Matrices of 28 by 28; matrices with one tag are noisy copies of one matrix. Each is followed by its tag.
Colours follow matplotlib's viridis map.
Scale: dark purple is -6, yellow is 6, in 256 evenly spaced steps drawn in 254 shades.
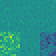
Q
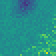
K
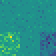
Q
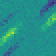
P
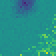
K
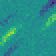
P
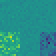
Q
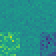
Q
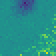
K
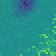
K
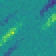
P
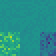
Q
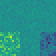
Q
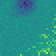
K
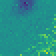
K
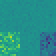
Q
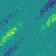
P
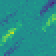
P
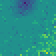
K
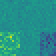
Q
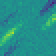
P
